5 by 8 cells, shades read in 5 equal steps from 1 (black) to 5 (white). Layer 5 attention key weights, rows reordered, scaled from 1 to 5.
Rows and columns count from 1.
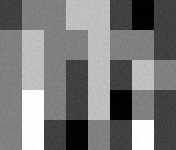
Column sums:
14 21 14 12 19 10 16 11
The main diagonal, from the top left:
2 4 3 2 3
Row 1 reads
2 3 3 4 4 2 1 2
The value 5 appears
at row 4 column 2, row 5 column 2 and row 5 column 7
